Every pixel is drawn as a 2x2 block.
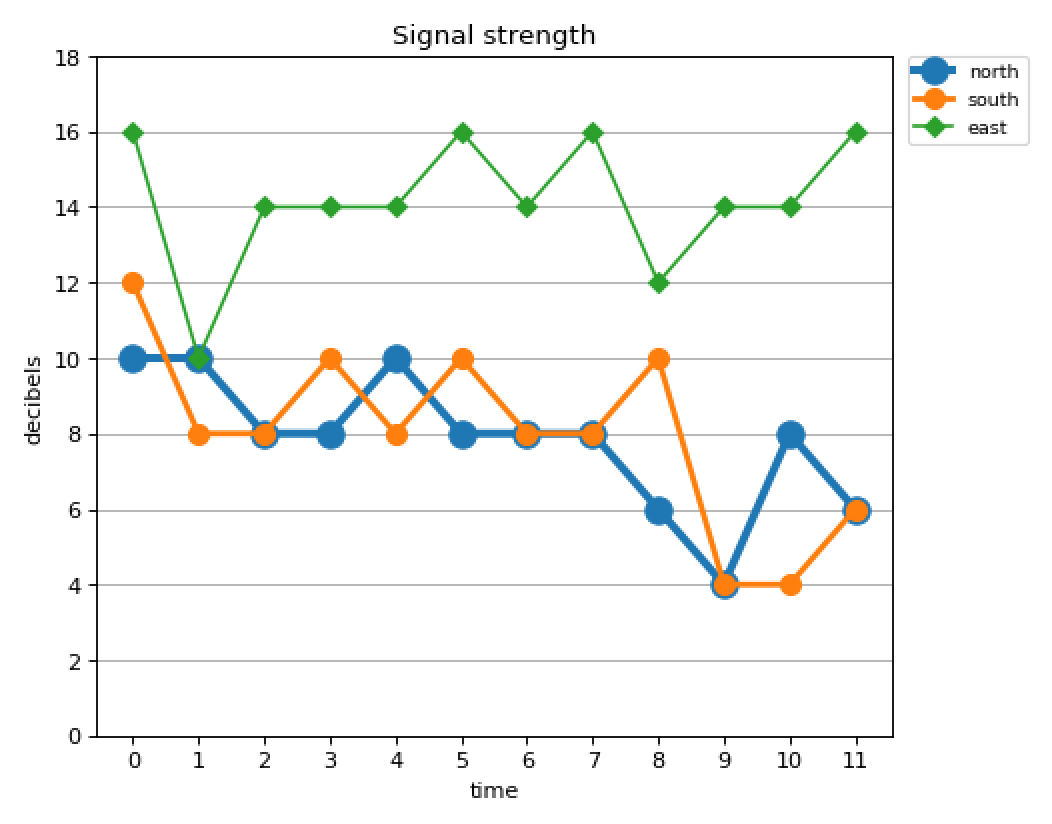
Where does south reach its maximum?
0
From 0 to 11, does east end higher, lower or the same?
the same
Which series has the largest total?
east
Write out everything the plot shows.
Title: Signal strength
x-axis: time, ticks 0 1 2 3 4 5 6 7 8 9 10 11
y-axis: decibels, ticks 0 2 4 6 8 10 12 14 16 18
Legend: north, south, east
Values:
north: 10 10 8 8 10 8 8 8 6 4 8 6
south: 12 8 8 10 8 10 8 8 10 4 4 6
east: 16 10 14 14 14 16 14 16 12 14 14 16
